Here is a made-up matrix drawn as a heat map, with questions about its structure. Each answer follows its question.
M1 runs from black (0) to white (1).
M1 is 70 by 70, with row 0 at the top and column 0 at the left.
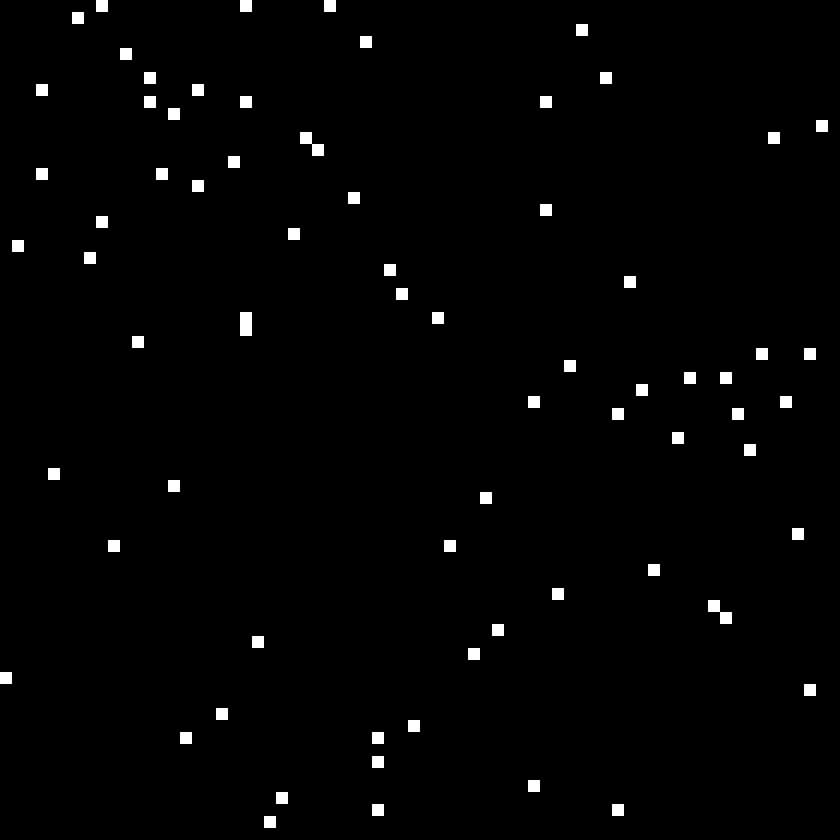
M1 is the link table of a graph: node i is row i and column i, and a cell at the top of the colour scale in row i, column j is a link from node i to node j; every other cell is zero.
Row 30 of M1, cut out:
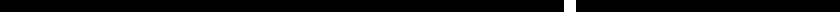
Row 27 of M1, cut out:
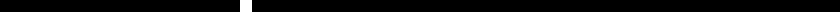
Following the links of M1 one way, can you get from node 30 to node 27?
no
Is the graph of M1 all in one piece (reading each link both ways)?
no
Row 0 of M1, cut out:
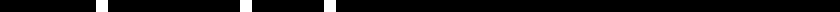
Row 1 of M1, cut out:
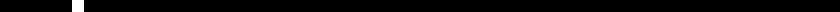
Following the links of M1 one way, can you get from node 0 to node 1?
yes
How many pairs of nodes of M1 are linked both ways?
0
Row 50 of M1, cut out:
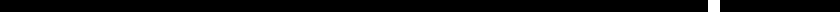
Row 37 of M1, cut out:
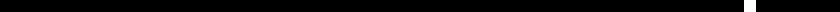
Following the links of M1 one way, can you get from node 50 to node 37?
yes
